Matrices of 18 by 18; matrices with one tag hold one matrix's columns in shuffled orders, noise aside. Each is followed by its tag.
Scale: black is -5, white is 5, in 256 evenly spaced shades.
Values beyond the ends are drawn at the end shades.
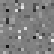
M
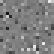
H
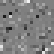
H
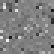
M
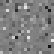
M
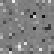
H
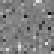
H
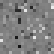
M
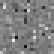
M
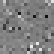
H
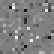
M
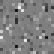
M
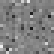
H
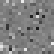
H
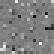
H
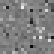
M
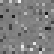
H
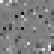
H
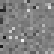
M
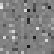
M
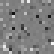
H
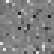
H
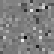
M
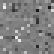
M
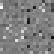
M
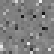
H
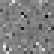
H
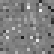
M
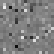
M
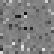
H
